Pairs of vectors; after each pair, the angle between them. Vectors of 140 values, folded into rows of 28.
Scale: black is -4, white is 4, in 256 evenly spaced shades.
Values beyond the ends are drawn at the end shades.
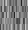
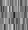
partly aligned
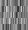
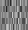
partly opposed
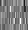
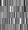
nearly parallel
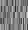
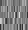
partly opposed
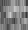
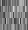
partly aligned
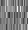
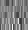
orthogonal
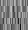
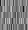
partly aligned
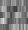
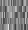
partly opposed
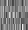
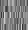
partly opposed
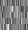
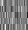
partly opposed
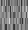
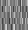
nearly opposite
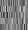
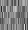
partly opposed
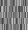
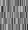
nearly opposite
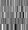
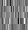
orthogonal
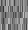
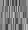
partly opposed
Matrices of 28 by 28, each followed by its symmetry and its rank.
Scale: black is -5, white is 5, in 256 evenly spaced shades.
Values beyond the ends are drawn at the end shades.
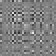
symmetric, rank two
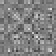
symmetric, rank three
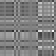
neither, rank one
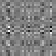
neither, rank two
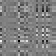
neither, rank two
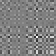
symmetric, rank two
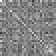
symmetric, rank five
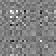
symmetric, rank three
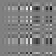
neither, rank one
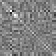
symmetric, rank five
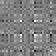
symmetric, rank two
